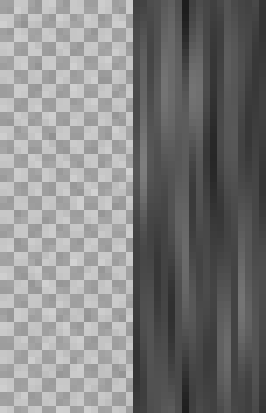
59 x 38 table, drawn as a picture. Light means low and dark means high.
The table splits into one row of 2 panels. Panel 1,1: low, checkered. Panel 1,2: high, streaked downward.
